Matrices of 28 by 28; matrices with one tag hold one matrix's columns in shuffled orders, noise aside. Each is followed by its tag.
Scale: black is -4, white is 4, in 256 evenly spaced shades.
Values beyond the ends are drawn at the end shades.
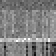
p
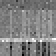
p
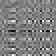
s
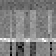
p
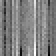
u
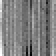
u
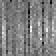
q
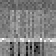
p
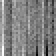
u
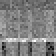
p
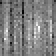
q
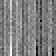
u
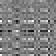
s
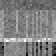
p
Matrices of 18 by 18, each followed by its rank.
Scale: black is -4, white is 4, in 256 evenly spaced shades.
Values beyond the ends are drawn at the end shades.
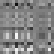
two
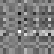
two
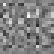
three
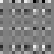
one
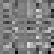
three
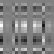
one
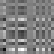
one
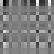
one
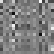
three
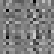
three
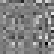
three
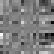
two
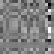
two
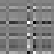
one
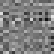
three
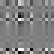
one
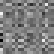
two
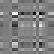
one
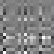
two
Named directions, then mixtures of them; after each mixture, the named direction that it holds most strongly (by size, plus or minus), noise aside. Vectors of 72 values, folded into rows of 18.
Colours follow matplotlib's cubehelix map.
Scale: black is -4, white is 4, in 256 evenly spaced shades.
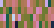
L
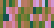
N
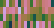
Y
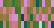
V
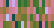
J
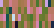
L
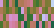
V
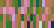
V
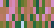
J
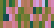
N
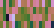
N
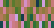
V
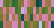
V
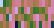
N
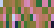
L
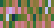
L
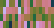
Y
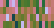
J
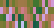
L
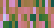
N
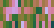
J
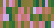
N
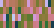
L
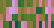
J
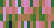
Y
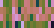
L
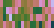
N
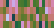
J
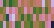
N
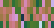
V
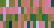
Y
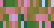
V
